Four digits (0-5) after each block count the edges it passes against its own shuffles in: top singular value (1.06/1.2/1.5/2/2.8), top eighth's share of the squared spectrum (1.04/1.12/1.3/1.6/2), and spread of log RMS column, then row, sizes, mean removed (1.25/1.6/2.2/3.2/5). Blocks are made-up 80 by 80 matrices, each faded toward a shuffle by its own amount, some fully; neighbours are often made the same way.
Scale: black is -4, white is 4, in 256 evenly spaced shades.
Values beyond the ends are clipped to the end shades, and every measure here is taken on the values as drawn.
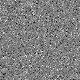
2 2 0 0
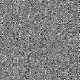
3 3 2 1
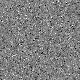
1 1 0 0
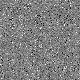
2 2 0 0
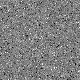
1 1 0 0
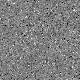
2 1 0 0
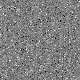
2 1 0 0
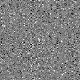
4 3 2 1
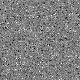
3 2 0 0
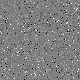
2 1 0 0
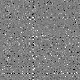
4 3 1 2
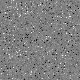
2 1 0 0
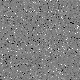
2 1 0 0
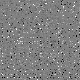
3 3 1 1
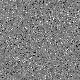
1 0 0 0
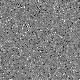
0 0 0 0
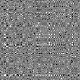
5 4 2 3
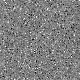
1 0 0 0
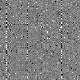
4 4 2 1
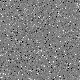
0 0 0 0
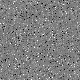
2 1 0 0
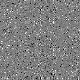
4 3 1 1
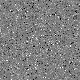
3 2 0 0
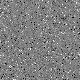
1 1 0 0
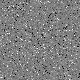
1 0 0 0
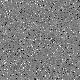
0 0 0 0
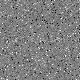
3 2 0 0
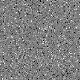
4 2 1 0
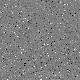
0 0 0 0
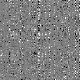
4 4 3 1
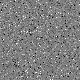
0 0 0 0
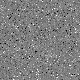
0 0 0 0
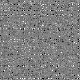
4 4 2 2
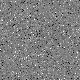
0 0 0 0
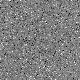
1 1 0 0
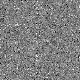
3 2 1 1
